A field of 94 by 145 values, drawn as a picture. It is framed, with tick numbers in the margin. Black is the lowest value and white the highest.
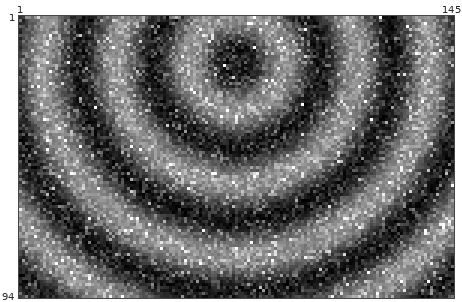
No overall slope runs across the table. The ninth with the lowest average is the bottom middle. Rings spread out from the top middle. The top middle is the ninth with the highest average.
